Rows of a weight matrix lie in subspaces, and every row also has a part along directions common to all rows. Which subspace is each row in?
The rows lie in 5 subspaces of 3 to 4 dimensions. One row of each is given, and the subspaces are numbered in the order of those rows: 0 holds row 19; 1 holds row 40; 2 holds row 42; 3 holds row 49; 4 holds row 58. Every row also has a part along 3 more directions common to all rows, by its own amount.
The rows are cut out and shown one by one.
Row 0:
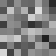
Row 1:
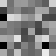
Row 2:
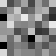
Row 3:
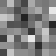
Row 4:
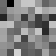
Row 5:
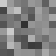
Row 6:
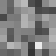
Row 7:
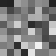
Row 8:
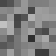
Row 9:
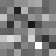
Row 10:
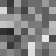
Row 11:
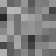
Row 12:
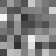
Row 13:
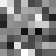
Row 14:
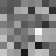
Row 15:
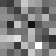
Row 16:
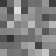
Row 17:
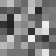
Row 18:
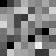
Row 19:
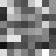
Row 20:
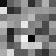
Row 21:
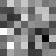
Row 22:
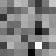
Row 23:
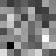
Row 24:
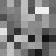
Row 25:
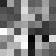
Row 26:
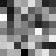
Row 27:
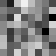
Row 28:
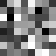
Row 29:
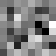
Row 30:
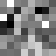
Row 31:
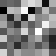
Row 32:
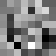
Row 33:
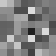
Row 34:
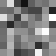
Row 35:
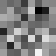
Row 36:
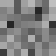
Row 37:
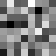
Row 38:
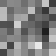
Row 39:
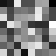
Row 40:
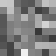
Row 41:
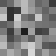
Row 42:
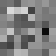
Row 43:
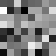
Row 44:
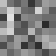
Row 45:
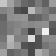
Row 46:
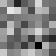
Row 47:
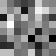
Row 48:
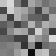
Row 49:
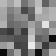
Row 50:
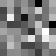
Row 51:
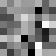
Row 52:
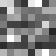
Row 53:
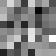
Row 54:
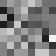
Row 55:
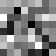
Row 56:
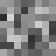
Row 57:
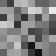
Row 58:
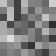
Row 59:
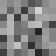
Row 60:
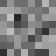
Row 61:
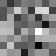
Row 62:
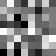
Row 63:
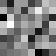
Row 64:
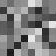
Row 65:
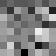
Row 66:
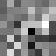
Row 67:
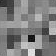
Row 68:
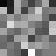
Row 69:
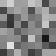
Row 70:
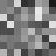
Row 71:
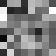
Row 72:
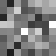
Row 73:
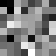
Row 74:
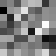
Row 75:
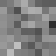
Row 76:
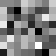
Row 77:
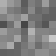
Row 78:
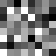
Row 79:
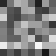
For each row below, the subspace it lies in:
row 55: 4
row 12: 0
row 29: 0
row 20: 3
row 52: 0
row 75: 1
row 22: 0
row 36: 4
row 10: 3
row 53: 2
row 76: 4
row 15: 4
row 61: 1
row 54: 3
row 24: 3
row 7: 4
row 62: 2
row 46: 0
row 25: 3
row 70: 4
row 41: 1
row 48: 4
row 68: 4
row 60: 2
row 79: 0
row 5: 3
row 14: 1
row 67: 2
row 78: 3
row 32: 3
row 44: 2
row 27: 1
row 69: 3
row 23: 3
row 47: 0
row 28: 4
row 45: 2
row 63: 1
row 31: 2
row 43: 3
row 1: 0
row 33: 2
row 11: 0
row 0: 4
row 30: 1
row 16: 4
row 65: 1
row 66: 2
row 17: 2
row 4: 1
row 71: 0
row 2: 0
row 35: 3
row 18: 2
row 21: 3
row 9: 4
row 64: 1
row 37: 2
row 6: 0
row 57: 1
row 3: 0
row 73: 4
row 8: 2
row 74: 2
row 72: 1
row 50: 0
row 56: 0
